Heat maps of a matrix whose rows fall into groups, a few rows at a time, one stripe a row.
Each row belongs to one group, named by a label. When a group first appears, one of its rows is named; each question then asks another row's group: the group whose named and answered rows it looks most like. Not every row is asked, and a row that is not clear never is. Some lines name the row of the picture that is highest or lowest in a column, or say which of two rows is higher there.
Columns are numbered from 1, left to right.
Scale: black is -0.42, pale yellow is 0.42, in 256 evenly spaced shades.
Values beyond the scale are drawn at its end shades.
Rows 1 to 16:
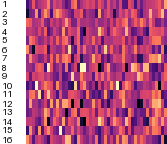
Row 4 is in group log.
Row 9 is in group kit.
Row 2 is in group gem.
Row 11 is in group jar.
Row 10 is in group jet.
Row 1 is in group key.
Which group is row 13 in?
key
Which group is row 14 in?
log
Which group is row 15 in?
jar
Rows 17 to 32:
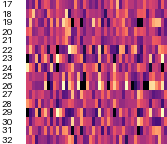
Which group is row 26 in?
log
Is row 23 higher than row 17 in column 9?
No
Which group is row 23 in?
gem
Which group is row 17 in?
jet
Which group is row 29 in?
gem
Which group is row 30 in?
kit
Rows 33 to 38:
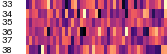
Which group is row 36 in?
log
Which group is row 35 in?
kit
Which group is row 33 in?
key
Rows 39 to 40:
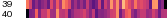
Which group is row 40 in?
jet
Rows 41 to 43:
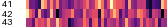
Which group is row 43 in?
jet
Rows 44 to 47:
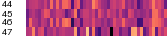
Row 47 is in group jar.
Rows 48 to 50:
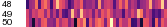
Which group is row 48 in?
gem
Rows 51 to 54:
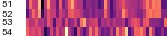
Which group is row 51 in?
jar
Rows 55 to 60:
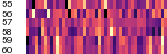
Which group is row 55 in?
key
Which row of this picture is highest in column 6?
58
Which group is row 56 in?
key
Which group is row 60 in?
gem
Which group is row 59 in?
gem
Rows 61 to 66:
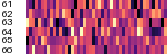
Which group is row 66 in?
key
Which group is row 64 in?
kit
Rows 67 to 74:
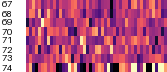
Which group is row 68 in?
jar
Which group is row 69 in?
jet
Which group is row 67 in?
jar
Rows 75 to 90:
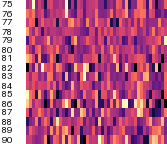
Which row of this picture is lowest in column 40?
90
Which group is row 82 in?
jet
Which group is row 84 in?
kit
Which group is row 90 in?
log
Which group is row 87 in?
kit
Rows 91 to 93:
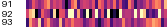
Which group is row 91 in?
key
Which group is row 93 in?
jar
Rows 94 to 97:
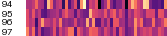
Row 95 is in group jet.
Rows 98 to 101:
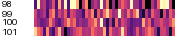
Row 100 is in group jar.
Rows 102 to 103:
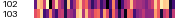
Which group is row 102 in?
jar
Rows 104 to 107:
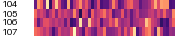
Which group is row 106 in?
kit
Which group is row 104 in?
jar
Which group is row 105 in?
log
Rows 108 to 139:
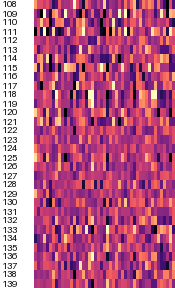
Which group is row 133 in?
log
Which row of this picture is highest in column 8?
118
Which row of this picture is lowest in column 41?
133
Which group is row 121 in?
jar
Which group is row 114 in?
jar
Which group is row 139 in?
log
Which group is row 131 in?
kit
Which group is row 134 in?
gem
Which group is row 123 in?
kit
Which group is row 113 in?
kit
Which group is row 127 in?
key
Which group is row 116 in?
key
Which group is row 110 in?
jar
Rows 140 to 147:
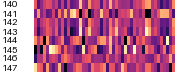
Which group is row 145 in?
jet
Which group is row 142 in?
kit
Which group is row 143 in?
kit
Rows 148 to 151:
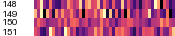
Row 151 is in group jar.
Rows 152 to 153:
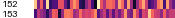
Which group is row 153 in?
jet
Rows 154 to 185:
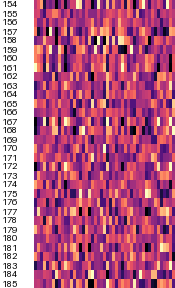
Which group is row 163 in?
gem
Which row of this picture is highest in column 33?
159
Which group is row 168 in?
key
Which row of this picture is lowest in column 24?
158
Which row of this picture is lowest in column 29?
159
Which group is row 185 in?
log
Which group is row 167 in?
gem
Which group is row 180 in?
log
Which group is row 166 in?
key
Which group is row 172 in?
gem
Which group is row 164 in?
log
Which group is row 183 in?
gem
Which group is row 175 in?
kit
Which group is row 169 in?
log
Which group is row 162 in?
log
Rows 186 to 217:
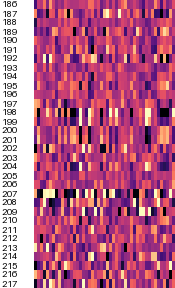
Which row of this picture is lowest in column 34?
207
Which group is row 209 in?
jar
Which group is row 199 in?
kit
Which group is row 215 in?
gem
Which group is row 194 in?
log
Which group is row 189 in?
key
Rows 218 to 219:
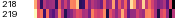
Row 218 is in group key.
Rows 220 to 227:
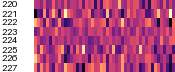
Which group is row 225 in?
jar
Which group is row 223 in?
key
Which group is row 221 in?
gem
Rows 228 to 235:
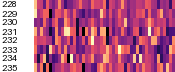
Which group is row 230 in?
jet
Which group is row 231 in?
jet
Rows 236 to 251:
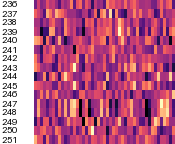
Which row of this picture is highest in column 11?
244
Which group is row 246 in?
key
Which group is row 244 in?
gem
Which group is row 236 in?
log
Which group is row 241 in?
key
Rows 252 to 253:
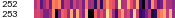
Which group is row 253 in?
log
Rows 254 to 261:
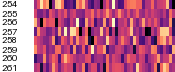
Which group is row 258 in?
log
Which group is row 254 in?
jar
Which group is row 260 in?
gem
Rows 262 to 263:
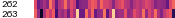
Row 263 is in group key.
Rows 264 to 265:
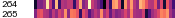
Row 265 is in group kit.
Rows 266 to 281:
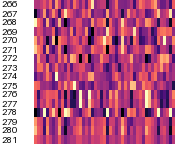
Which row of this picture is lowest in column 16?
272
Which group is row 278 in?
gem
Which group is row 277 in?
kit
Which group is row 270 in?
log
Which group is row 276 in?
kit
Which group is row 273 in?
jar
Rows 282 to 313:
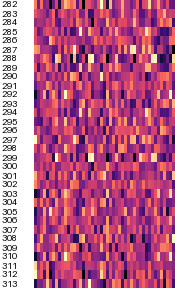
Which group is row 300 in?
log
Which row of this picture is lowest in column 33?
308
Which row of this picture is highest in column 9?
288
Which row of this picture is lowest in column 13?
288
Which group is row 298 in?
jet
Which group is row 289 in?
kit
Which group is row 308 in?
key
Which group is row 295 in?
jet
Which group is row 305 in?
jet
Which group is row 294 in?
kit
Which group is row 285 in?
kit
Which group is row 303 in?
gem
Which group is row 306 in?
gem
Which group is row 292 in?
gem
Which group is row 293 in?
key
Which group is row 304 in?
jet
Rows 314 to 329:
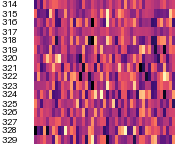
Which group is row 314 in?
jet
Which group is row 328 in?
jet
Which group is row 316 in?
log
